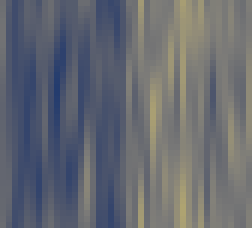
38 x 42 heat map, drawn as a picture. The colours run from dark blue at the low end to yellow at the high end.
It is made of 1 by 2 panels. Panel 1,1: low, streaked downward. Panel 1,2: middling, streaked downward.
